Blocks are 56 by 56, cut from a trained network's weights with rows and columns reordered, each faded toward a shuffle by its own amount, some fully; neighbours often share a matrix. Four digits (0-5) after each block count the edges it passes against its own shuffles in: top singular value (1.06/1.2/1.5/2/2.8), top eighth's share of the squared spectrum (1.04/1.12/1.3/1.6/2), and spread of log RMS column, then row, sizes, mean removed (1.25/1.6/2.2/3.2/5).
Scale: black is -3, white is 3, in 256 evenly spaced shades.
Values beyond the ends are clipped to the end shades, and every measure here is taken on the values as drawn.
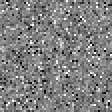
0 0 0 0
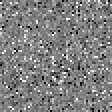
0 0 0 0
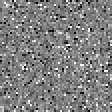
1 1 0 0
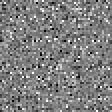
2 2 0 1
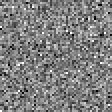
0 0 0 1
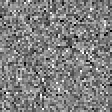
0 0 0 0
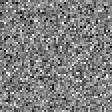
0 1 0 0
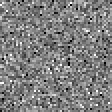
0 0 0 0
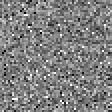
1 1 0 0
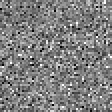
2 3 1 1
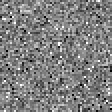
0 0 0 0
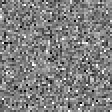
0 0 0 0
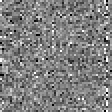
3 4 2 1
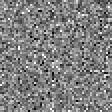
2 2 1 0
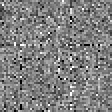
3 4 2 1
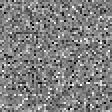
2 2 0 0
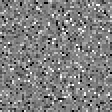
0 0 0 0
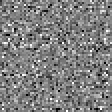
3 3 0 3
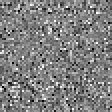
2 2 0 2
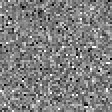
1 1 0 0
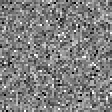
0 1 0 0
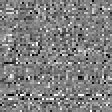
3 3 0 3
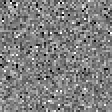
1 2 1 0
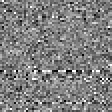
3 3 0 2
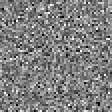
2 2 0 1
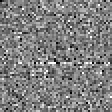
3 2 0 2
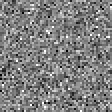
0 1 0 0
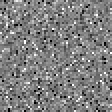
0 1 0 0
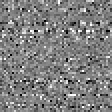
3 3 0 3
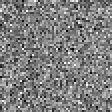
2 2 0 0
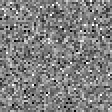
1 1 0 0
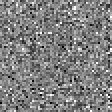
2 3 1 1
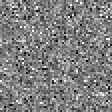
1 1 0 0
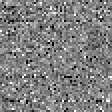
3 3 0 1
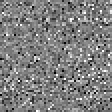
2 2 0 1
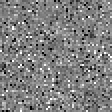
1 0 0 0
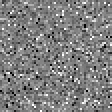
1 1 0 0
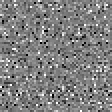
2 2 0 1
